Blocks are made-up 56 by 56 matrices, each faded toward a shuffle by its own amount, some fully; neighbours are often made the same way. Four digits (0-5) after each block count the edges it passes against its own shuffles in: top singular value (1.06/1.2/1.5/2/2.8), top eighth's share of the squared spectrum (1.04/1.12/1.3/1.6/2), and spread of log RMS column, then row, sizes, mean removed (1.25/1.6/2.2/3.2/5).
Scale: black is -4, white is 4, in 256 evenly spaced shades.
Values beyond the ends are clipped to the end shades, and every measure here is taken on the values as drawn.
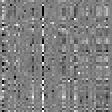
5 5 3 1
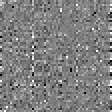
4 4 3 1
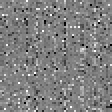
3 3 1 0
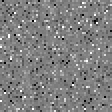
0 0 0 0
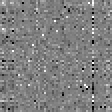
4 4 2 1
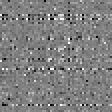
4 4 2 3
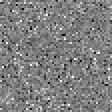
1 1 0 0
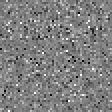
2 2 0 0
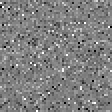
0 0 0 0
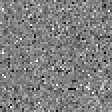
1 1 0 1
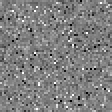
0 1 0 0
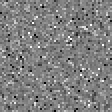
0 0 0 0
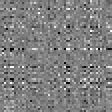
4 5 3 3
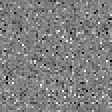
2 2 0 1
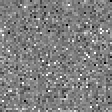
1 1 0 0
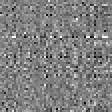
4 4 2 3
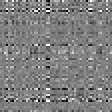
5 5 3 4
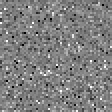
2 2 0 0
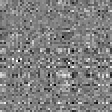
4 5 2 3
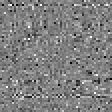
4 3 1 2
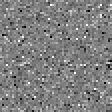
2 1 0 0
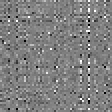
4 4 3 2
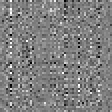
4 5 3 2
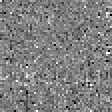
3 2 1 1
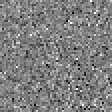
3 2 0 0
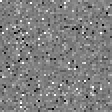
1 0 0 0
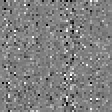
2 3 3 2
